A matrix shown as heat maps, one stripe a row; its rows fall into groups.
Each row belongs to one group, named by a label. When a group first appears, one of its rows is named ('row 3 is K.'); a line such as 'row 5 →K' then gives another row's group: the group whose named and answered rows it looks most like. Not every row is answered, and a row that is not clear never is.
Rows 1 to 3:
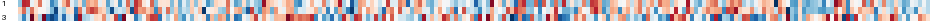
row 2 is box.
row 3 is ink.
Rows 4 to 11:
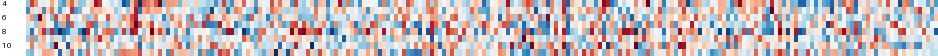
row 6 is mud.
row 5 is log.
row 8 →ink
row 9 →box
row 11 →ink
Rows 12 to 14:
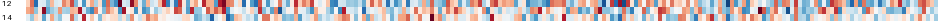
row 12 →ink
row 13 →mud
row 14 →log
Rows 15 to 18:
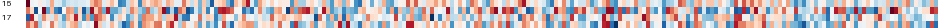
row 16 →ink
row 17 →box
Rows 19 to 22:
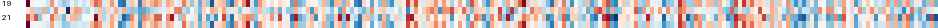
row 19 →log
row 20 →mud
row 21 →log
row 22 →log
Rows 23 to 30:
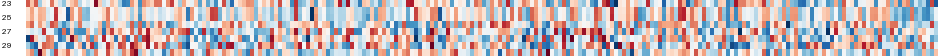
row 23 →log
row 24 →mud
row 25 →mud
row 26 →ink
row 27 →ink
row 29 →ink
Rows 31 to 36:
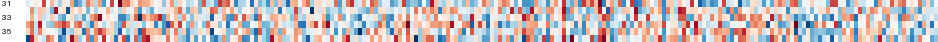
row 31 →ink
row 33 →log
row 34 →mud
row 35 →box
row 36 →box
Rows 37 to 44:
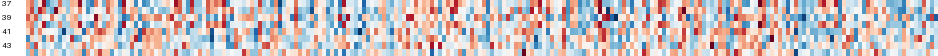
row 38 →mud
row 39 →log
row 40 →mud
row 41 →box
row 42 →log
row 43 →log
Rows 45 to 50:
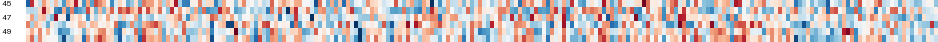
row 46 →ink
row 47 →mud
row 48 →log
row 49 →box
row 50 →box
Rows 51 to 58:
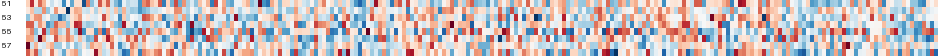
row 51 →box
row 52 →mud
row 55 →ink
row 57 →log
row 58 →log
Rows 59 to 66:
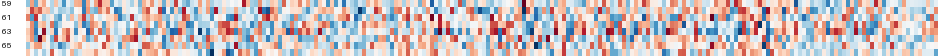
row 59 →box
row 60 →box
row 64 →mud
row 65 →box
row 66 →log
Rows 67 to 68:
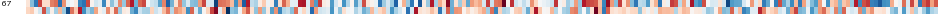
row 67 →ink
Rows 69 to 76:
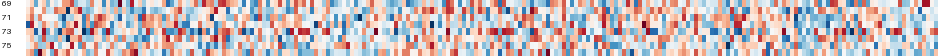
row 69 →ink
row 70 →mud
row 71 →box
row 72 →box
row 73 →ink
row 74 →mud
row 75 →log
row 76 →mud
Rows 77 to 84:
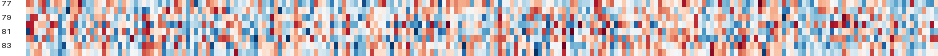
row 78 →mud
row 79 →box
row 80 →ink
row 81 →box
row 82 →ink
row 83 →box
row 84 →box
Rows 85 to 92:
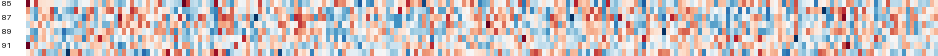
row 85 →log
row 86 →ink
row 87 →ink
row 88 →ink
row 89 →ink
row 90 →box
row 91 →log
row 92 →mud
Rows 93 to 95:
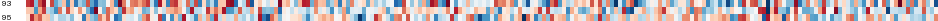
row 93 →ink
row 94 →mud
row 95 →box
